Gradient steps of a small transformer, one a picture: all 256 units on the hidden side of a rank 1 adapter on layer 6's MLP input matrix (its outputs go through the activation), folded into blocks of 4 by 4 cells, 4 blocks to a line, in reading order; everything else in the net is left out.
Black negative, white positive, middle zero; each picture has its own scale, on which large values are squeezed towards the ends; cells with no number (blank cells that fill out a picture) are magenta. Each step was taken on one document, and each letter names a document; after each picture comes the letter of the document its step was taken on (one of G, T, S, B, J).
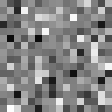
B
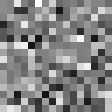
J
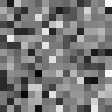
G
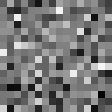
J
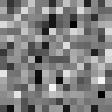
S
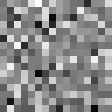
J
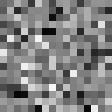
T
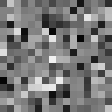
G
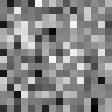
S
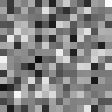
S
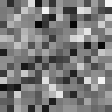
S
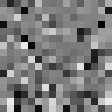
B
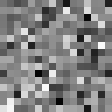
G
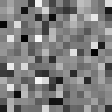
J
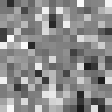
B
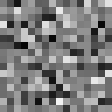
G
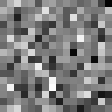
T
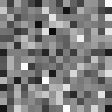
S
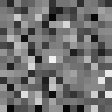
G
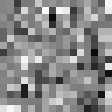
J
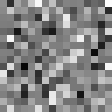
B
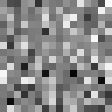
B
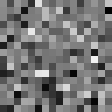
B
